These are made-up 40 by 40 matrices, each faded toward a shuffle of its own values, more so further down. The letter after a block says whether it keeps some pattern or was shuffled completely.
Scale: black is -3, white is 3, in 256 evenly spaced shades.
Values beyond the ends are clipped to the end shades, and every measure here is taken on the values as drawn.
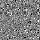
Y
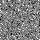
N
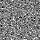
N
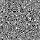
Y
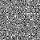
Y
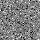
N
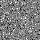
N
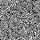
N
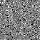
Y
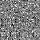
Y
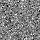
N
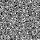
Y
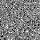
Y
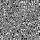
Y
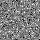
N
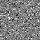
Y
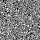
N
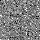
N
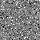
N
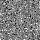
N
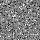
N
